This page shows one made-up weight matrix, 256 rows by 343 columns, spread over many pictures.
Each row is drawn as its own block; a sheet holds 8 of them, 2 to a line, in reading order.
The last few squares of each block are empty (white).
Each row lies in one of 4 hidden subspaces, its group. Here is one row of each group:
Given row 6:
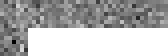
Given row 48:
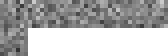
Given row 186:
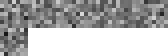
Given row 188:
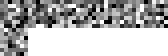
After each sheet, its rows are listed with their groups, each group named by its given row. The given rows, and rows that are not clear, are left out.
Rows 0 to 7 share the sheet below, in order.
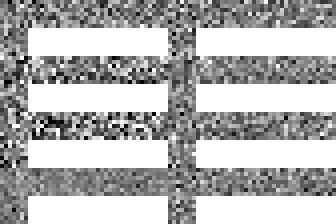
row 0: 48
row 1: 186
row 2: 48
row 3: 48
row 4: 48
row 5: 186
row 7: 188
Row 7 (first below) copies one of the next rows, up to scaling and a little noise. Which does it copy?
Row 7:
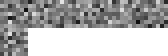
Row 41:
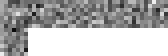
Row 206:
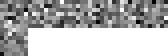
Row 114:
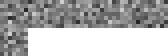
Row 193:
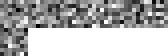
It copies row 114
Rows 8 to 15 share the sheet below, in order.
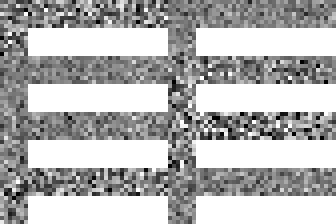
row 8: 188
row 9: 48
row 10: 6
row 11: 6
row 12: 6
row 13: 48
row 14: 188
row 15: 188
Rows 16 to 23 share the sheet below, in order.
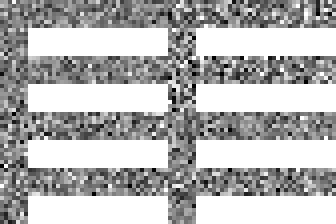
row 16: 186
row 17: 188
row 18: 6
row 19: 186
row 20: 186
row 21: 6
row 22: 6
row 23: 188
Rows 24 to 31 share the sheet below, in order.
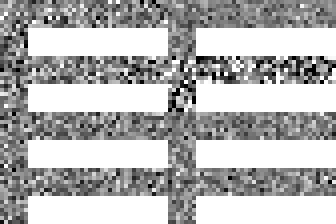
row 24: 6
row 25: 6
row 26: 48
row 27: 6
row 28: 186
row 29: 6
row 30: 186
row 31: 188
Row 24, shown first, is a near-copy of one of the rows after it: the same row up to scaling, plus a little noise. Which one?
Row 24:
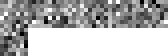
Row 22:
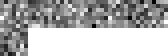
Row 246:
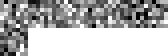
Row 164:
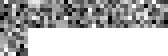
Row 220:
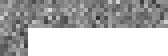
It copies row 220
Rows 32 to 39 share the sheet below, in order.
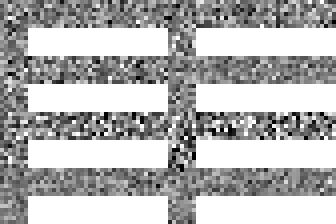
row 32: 188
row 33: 6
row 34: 188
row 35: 188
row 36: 188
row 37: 6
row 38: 48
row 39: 186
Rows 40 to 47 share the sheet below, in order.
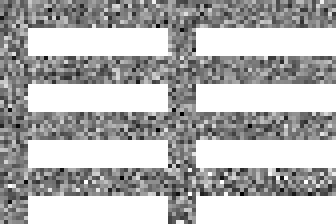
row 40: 6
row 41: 188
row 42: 186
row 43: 186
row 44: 48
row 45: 186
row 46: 188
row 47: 48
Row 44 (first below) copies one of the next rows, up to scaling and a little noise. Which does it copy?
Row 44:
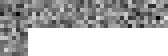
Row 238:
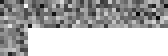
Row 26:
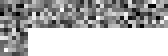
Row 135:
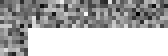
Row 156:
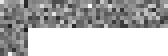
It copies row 26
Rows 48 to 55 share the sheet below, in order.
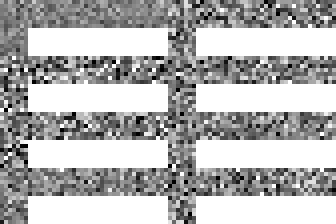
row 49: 48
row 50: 186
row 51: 188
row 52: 188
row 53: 186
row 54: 188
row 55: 6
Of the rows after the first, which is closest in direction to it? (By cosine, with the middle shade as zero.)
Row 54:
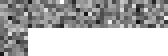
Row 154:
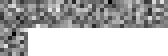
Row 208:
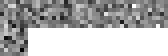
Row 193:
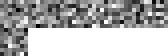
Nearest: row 193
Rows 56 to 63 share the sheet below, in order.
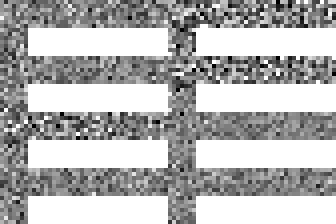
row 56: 6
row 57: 188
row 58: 186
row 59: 188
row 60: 188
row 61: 186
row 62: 6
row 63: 186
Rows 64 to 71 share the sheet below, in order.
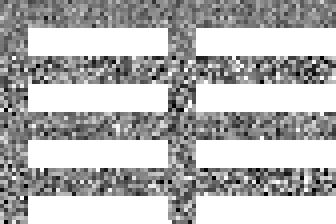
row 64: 6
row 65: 6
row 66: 186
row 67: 6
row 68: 186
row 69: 6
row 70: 186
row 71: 188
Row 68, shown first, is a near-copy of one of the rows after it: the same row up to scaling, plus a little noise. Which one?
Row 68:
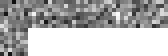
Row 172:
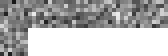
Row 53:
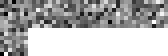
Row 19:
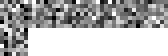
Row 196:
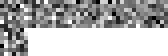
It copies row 172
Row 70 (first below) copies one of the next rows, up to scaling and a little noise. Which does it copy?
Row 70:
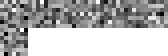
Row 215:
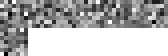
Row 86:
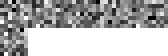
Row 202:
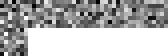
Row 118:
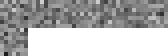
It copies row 118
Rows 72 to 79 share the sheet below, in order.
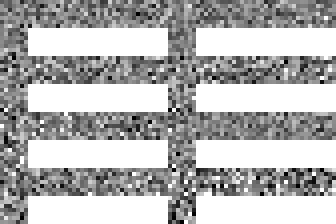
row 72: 48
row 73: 48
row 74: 186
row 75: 186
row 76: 6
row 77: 186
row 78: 6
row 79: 6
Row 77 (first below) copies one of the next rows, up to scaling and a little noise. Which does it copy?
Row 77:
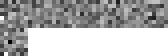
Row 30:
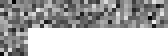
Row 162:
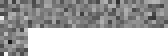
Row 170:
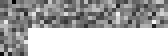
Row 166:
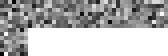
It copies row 162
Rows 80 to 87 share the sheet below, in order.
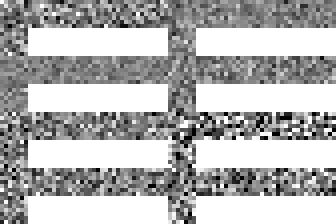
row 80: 48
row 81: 6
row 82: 188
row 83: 6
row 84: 186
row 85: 188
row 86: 186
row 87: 6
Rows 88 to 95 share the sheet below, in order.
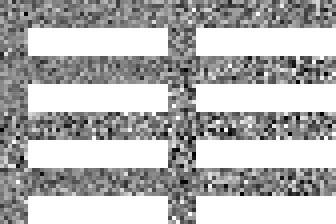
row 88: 186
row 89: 188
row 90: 48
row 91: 48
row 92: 6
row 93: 6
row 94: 48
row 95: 48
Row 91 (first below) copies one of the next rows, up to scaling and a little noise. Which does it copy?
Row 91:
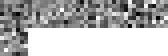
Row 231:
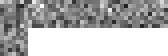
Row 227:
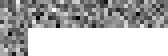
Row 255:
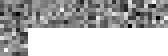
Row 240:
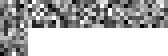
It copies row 255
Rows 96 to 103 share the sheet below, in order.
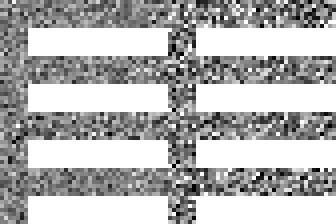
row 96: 186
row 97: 6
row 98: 48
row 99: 186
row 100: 188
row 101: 186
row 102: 6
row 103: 188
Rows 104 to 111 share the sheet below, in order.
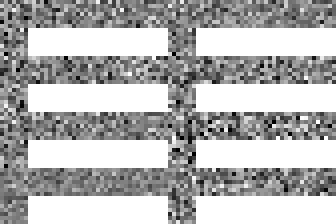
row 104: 186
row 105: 186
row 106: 6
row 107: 188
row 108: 186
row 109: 6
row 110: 188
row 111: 186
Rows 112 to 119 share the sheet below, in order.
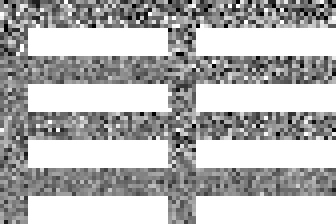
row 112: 6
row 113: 48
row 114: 188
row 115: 188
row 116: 6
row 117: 188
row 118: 186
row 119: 6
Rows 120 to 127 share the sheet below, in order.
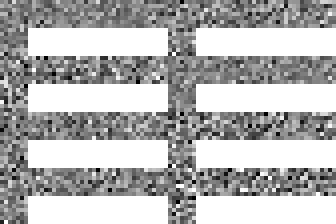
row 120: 186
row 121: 186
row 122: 186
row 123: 188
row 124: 6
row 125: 186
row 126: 186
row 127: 188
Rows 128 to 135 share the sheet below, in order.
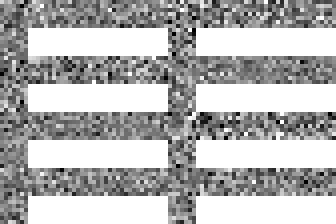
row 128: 48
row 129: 186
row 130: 6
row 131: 6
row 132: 188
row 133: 48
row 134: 48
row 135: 48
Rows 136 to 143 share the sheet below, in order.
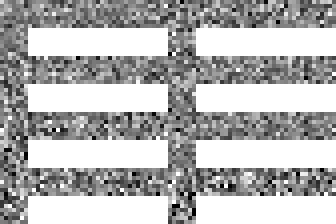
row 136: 48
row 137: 186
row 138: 186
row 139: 188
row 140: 6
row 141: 188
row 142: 6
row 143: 6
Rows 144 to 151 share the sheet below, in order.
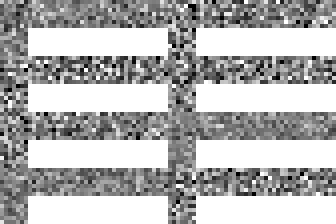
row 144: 48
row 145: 186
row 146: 188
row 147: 188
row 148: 186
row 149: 48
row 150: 188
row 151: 188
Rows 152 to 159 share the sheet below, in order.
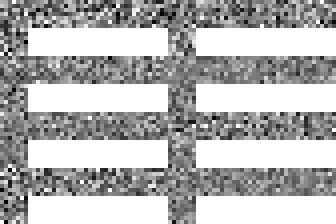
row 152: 186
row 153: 6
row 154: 188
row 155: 6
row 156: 48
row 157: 188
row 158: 186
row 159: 186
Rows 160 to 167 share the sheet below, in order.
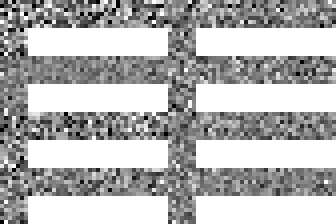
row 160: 186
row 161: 48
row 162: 186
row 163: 6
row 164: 6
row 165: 48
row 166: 186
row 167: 186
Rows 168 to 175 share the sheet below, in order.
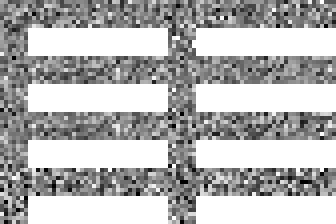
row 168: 188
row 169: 6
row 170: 186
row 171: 186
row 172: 186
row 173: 186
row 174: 186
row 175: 48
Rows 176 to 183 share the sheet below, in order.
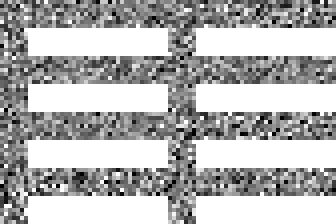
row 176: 186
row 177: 188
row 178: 186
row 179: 186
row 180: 186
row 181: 188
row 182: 6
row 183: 6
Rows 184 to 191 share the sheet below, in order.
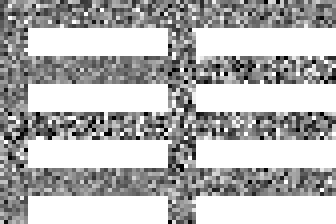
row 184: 188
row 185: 186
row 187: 6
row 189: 6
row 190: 186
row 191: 186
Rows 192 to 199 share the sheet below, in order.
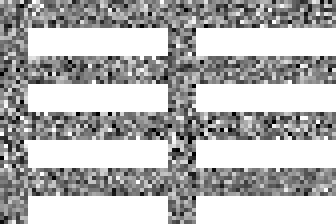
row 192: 48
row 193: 188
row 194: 6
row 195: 188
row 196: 186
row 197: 6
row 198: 48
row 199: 186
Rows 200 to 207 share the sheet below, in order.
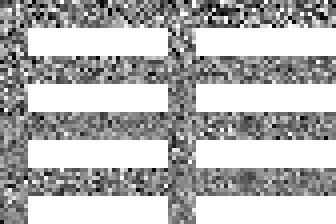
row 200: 48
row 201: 48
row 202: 186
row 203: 48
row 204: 48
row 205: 6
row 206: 188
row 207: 6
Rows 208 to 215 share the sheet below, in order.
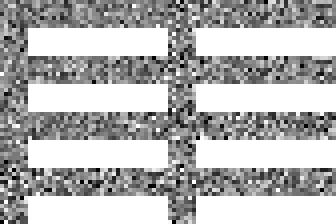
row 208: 6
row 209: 186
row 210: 6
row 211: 186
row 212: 48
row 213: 48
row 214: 186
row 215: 186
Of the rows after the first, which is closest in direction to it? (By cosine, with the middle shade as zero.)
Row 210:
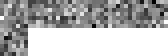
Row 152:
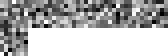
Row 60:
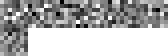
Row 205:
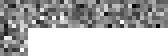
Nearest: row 60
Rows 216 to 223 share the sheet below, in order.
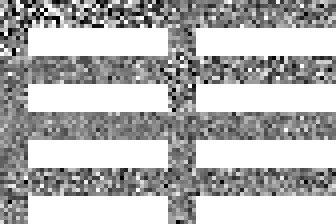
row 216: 48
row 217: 48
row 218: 188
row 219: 186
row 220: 6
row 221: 6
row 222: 188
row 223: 48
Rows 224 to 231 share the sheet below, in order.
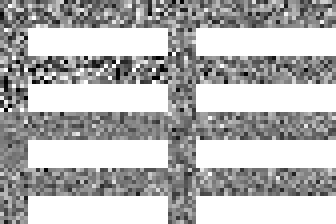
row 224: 188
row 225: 186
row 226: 186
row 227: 48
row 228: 188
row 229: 48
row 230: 186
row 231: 48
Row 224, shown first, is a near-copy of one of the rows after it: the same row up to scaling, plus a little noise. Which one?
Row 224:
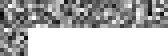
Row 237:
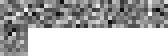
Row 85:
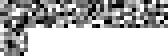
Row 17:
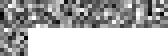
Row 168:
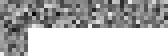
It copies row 17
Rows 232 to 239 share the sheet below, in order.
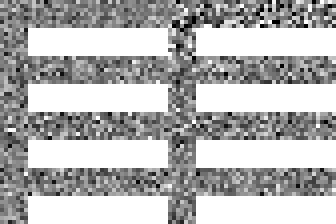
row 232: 186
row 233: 188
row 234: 6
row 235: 48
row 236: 188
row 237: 188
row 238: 48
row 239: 6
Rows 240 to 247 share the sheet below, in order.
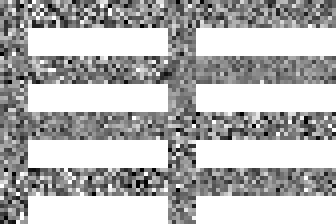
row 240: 48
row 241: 48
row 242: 48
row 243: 6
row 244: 6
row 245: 188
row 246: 6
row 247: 188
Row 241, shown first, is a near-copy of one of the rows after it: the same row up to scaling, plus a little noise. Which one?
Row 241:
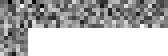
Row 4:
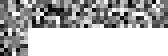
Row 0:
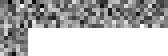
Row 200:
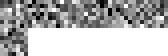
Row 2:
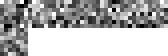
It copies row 0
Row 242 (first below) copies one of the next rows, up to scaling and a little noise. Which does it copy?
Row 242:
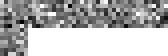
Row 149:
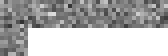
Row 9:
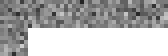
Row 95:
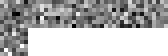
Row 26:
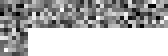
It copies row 149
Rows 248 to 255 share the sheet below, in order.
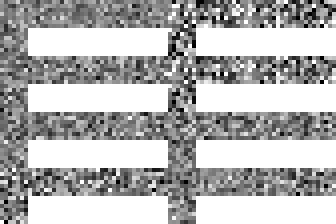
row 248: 6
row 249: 6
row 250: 188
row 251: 6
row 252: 188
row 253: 188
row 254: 186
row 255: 48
